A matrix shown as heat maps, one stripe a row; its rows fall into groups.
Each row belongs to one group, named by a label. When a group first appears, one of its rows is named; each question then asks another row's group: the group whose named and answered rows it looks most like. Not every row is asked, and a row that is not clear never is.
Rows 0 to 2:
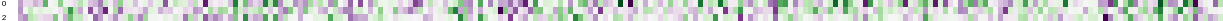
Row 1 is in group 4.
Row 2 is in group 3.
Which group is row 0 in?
3
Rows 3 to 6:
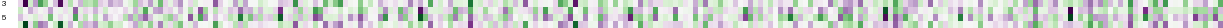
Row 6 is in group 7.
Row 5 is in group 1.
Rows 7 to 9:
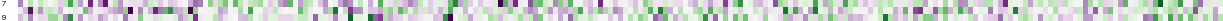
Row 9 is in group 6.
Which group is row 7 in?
4
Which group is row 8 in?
1
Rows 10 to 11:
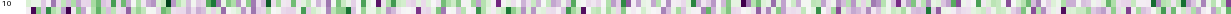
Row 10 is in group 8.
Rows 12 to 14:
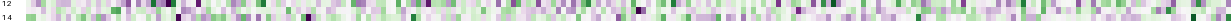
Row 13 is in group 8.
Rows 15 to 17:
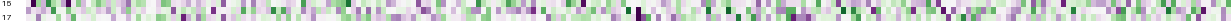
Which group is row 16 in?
3
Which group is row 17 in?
8
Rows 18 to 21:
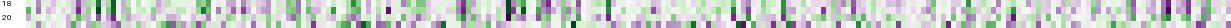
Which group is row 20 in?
4
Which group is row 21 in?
8
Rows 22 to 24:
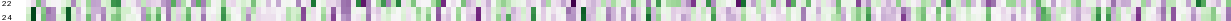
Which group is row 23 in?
7
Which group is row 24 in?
7
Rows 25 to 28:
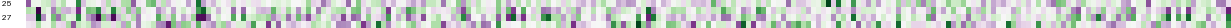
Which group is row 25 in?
6
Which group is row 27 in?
4
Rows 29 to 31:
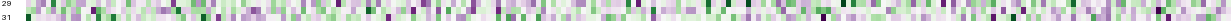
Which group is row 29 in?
3
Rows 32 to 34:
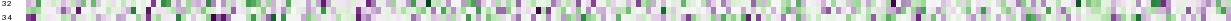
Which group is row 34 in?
3
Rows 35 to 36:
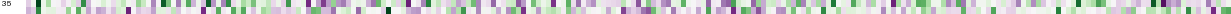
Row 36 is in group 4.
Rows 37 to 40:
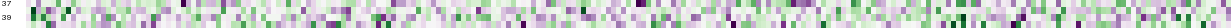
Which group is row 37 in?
8
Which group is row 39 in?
6
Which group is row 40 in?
4
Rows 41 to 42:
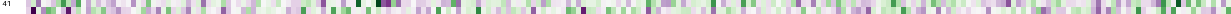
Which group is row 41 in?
6
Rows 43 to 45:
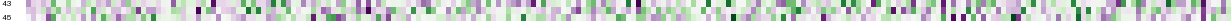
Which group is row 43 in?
3
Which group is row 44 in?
1
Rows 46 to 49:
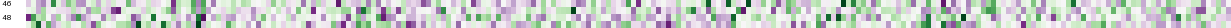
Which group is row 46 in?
3
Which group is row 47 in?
8
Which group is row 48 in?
6
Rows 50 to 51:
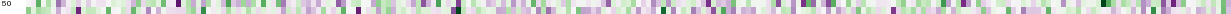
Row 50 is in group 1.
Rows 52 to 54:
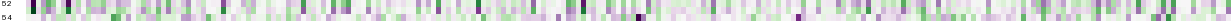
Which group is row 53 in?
7
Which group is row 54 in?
8
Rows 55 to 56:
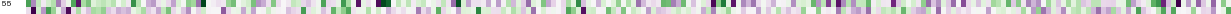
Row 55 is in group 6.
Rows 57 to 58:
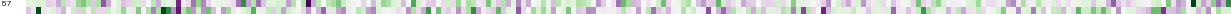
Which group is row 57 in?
3
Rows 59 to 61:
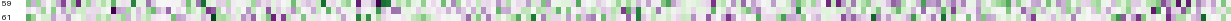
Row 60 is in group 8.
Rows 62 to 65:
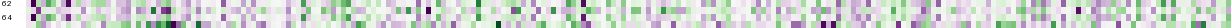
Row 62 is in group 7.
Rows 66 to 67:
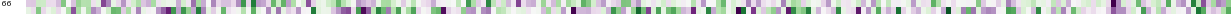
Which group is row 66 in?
3
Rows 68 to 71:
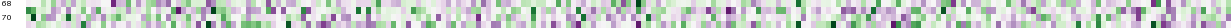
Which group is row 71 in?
1
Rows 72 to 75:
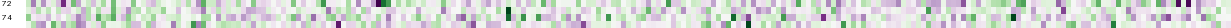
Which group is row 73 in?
7
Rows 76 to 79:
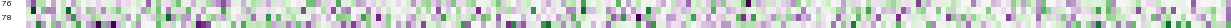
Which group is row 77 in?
7
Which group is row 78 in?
8
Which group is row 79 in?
4
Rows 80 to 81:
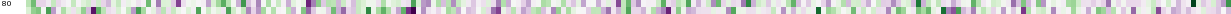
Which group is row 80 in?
3
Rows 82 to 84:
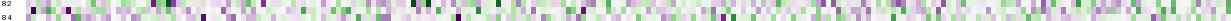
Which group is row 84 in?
6
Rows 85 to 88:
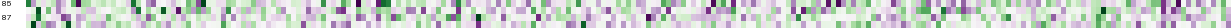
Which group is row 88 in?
7
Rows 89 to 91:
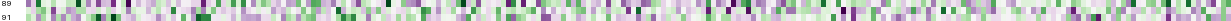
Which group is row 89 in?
4
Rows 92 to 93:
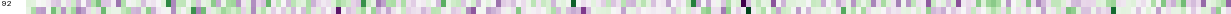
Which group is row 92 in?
8
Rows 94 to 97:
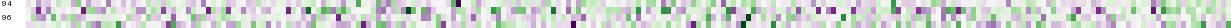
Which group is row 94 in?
6
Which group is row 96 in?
3
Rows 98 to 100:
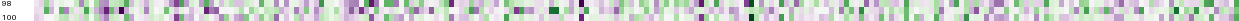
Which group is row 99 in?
4
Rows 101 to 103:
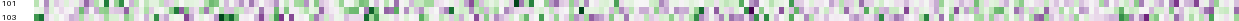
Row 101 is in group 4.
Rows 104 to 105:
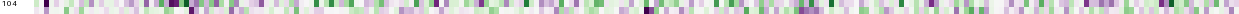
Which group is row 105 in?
8
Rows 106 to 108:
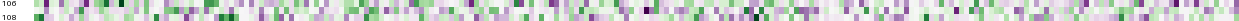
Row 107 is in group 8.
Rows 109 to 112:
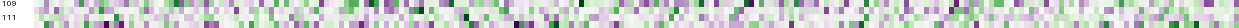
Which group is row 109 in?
8
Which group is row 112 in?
4
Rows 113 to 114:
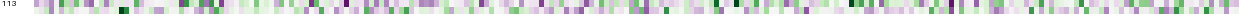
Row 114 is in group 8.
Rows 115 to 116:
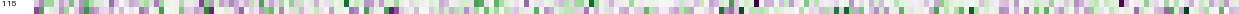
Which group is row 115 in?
3
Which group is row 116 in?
6
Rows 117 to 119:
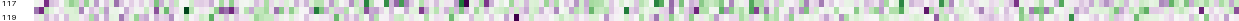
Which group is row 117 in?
6
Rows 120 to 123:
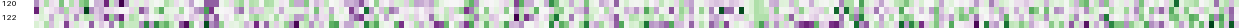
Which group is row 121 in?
6
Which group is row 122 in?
4
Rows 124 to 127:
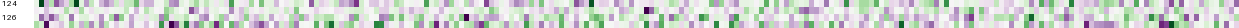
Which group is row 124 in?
7
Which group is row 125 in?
8
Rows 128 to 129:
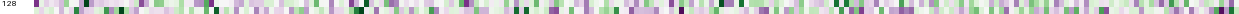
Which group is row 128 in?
6
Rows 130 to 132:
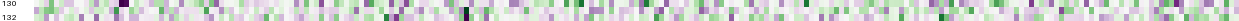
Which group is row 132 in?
6
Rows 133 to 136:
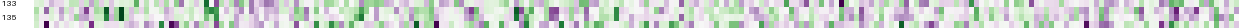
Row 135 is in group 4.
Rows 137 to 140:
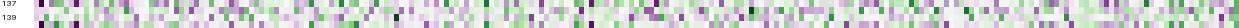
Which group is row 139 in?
4
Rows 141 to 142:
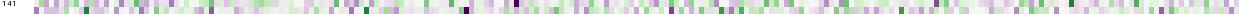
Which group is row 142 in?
6
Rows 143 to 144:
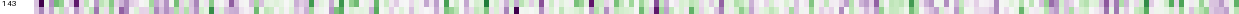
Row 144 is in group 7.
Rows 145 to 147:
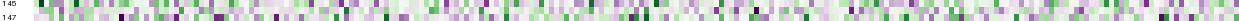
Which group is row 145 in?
7
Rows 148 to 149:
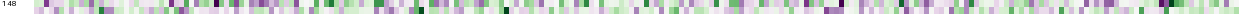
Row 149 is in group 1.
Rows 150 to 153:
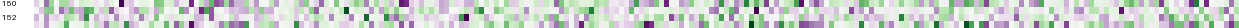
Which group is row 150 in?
8
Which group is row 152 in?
6
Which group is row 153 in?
8
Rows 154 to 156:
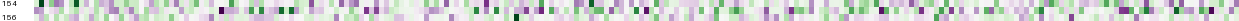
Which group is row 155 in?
3
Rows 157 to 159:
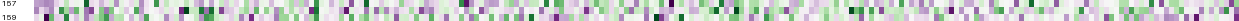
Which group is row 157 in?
6
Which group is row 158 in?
3
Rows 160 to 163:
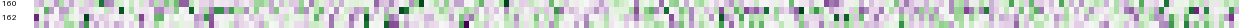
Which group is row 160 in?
1
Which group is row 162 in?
6
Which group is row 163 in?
6
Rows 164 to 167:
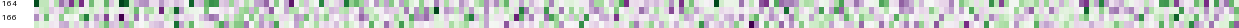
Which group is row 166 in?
4
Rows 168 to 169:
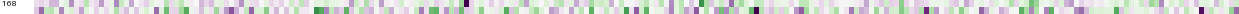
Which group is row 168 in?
6
